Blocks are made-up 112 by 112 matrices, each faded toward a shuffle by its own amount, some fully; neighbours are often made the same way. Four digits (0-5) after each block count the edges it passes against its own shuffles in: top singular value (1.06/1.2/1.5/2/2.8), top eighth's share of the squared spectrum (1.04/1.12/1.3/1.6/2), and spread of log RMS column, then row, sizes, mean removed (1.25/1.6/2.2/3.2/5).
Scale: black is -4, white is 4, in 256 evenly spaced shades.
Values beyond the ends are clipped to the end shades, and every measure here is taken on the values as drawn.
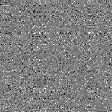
4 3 2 2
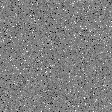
1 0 0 0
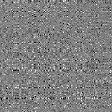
5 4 3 3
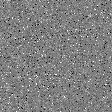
2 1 0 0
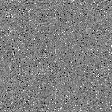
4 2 1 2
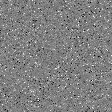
0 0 0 0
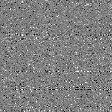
4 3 2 2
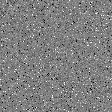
1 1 0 0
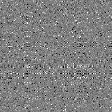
4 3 2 2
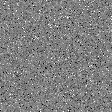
1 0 0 0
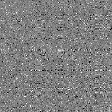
4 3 2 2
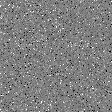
0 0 0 0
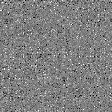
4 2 1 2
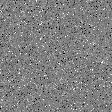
1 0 0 0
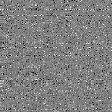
4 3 2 2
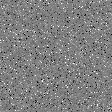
0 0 0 0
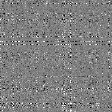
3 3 3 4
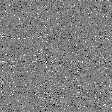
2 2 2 2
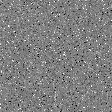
0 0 0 0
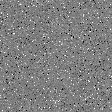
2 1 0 0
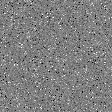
2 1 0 0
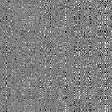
5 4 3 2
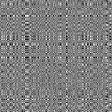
5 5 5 4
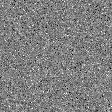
2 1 0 0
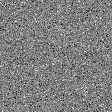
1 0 0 0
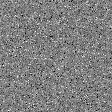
1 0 0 0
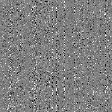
3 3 3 0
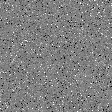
0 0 0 0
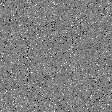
1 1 1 0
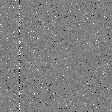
4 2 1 0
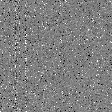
2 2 2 0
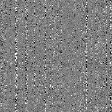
3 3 4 0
